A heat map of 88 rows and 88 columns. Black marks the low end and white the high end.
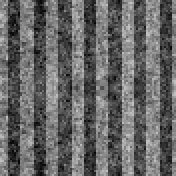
It is mirror symmetric from top to bottom. Stripes running up and down repeat 7 times from left to right. The grain runs up and down. There is no overall slope. Overall the values sit about 40% of the way up the scale.
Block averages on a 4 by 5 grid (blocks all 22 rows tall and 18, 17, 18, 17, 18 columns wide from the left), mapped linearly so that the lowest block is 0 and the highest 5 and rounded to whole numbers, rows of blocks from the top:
40544 | 33544 | 33544 | 40544
